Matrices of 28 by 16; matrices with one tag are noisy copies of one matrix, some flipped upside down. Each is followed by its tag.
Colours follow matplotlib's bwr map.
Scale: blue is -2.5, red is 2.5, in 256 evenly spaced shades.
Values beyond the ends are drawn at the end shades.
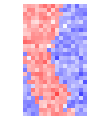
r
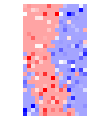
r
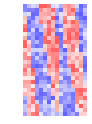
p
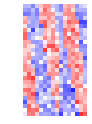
p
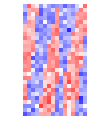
p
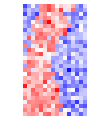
r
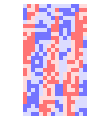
p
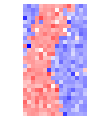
r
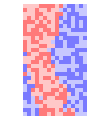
r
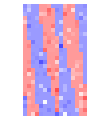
p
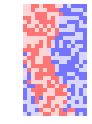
r
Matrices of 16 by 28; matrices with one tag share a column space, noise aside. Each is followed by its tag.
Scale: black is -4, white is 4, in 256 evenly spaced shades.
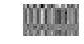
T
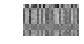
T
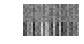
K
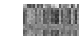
T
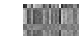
T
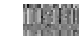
T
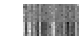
K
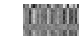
T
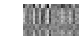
T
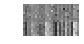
K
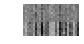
K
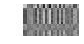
T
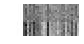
K
